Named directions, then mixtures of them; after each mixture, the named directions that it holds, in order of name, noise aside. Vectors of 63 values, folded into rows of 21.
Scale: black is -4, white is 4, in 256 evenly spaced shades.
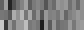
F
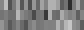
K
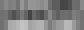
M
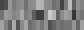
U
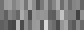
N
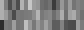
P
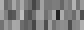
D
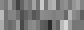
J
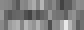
J, M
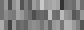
K, U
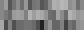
F, M, U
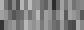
P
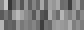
F, K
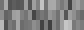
F, J, K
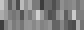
P, U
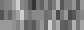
D, J, P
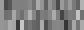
K, N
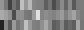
P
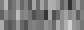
K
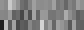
F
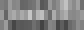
M
